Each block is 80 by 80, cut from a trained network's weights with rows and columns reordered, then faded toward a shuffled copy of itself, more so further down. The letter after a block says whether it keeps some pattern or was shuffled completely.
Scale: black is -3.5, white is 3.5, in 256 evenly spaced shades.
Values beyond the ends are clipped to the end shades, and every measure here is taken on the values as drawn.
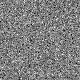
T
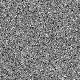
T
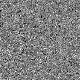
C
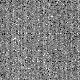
C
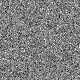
T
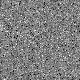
T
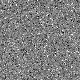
T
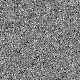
T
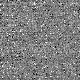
C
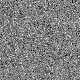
T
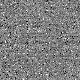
C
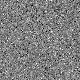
T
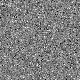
T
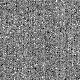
C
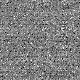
C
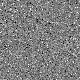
T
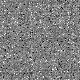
C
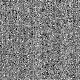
C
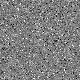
T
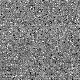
C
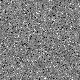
T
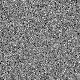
T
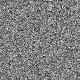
C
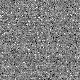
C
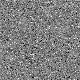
T
